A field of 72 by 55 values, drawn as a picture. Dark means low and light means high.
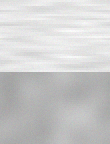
The table splits into 2 rows of 1 panel. Panel 1,1: very high, streaked across, faint in contrast. Panel 2,1: high, smooth, faint in contrast.
